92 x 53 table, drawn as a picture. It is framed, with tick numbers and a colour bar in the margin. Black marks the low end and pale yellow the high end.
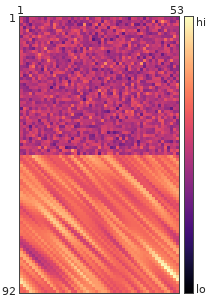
The table splits into 2 rows of 1 panel. Panel 1,1: middling, fine-grained. Panel 2,1: high, slanting down to the right.
